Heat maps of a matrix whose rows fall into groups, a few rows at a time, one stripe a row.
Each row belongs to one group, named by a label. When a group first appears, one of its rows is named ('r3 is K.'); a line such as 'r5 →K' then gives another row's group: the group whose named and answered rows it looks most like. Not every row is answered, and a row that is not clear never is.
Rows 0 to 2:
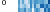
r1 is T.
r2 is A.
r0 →T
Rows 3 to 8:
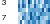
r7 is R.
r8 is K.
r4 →A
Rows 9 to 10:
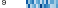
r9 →A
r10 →K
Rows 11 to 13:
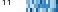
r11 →K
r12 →K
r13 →A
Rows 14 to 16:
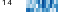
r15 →T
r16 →A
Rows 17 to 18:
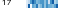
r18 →K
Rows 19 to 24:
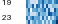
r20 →A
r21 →K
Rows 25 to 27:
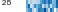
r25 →T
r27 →R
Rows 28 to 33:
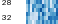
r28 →K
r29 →K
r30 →K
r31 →T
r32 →T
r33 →T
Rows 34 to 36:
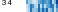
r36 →R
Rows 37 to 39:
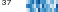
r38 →A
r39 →R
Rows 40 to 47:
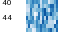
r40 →A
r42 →R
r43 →R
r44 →A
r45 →A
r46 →K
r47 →T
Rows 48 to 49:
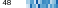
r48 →A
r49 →R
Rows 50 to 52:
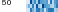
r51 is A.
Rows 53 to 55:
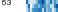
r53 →T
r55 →K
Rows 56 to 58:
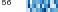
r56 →K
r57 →K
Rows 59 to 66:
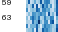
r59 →K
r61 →A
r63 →R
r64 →R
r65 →A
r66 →A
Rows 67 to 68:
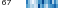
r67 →T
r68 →T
